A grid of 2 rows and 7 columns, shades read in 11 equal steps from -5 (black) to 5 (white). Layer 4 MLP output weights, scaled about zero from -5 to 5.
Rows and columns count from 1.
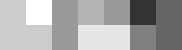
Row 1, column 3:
1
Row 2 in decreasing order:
4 4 3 3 1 0 -1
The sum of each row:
8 14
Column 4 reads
2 4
